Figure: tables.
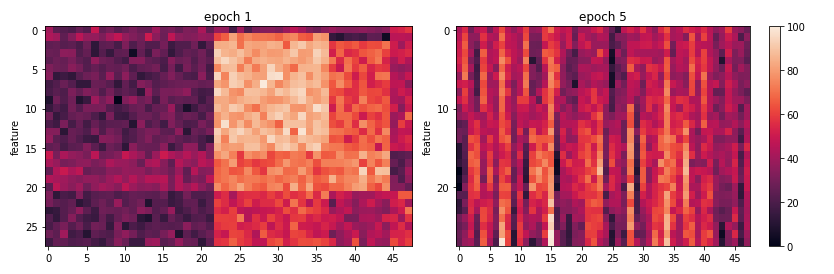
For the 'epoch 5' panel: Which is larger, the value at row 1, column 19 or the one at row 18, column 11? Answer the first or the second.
the first
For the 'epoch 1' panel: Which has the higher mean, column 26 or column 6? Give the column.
26
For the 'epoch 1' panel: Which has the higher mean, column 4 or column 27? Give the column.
27
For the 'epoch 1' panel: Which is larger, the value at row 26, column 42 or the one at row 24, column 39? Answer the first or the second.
the first
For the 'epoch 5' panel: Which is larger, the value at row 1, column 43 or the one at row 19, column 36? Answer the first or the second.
the second
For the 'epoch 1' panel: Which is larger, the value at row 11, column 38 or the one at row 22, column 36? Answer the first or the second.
the first
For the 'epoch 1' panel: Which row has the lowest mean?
0
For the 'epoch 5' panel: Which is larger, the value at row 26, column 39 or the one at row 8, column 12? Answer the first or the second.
the first
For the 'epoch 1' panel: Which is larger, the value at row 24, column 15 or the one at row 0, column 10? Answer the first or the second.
the second
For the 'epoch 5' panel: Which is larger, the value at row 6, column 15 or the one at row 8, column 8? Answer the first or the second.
the first
